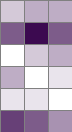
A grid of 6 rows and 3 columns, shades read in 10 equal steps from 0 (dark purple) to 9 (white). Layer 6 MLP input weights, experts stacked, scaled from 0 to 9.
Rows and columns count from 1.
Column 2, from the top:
6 0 7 9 8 3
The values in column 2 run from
0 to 9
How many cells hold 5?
1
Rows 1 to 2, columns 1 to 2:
7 6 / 3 0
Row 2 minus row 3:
-6 -7 -3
